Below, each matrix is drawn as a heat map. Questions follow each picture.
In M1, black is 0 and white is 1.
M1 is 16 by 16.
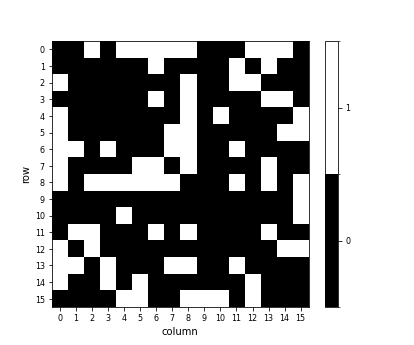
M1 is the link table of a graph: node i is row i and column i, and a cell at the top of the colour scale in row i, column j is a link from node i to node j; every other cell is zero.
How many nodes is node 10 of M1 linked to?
2
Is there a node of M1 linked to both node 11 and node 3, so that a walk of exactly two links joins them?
yes
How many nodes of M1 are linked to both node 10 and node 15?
1
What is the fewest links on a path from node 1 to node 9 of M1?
4
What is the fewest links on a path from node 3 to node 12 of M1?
2
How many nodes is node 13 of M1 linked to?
6
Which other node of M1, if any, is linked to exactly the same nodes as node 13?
node 6
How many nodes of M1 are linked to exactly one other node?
1
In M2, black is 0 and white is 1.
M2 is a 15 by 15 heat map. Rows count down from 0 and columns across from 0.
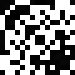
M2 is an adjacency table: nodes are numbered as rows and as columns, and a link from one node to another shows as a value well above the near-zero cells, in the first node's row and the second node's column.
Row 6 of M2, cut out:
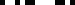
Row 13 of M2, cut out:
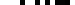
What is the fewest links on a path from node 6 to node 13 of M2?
1
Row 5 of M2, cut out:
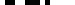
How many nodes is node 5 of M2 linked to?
9
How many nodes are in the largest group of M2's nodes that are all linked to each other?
5
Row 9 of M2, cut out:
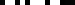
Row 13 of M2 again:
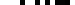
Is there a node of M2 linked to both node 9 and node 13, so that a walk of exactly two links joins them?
yes
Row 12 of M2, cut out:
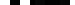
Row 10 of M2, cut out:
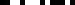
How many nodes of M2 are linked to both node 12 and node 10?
1
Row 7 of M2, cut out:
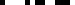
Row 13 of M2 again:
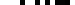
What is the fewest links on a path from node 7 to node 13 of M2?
2
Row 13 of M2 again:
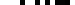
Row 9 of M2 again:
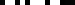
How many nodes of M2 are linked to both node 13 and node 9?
5
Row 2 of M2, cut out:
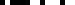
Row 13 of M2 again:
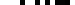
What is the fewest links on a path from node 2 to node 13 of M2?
1
